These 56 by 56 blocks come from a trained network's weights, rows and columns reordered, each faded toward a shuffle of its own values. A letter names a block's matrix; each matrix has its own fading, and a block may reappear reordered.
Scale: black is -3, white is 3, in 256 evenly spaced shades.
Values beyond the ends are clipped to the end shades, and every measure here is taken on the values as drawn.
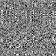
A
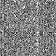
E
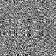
A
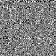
A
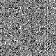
E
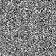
E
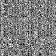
E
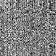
E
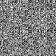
E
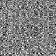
A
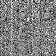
E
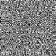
A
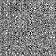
E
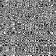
A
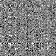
E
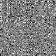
E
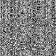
E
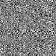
A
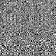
A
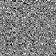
A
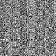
E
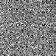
A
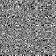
A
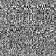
A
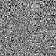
A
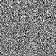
E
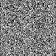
E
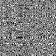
A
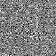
E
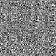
A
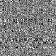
A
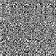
A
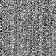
E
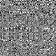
A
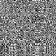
A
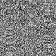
E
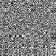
A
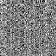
E
